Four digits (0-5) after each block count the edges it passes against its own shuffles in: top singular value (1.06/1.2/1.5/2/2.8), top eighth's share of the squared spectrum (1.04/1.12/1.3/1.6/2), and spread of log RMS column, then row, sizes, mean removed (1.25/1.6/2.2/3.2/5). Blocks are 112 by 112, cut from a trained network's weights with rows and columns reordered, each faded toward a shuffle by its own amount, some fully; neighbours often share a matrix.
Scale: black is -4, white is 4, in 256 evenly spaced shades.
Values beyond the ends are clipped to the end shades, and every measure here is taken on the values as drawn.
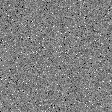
0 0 0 0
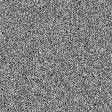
0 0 0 0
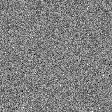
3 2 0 1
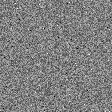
0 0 0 0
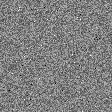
0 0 0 0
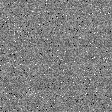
1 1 0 0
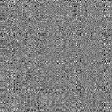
4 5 3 3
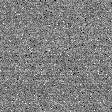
2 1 0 0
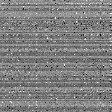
5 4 3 2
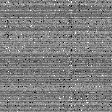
5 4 2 2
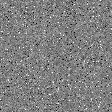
1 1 0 0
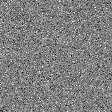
2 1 0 0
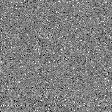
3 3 1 1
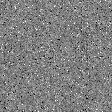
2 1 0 1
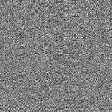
4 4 1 3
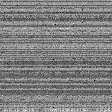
5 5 2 4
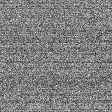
3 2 0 0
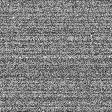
4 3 0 1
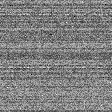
5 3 0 2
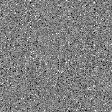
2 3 2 1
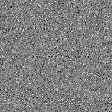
4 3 0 2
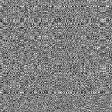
5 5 1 4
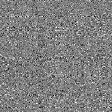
4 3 0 3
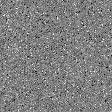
1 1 0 0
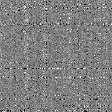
3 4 2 3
